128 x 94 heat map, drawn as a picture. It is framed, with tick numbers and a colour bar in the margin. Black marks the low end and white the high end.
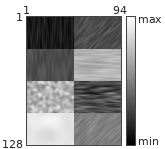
The table splits into 4 rows of 2 panels. Panel 1,1: very low, streaked downward, faint in contrast. Panel 1,2: low, slanting up to the right, faint in contrast. Panel 2,1: low, streaked downward, faint in contrast. Panel 2,2: high, streaked across, faint in contrast. Panel 3,1: high, blotchy. Panel 3,2: low, streaked across. Panel 4,1: very high, smooth, faint in contrast. Panel 4,2: middling, slanting up to the right, faint in contrast.
